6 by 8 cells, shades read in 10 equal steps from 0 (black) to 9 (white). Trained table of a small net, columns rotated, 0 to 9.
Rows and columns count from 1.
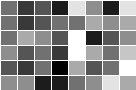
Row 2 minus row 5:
1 0 -1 4 -2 3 1 -3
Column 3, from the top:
3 3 5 4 4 1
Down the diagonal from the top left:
4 2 5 2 6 5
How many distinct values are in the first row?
6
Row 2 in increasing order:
2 3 4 4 4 5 6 6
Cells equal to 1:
5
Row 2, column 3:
3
